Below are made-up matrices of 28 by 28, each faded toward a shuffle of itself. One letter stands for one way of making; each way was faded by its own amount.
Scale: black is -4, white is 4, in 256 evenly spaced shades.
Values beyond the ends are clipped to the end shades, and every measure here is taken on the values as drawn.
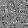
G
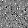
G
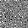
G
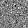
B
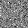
B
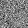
B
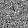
B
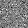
B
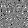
G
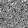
G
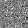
G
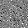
G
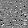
G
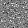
G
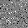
G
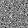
B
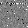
G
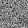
B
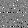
G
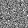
B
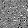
G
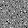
G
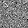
B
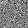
B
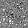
G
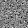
B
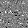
G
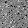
G
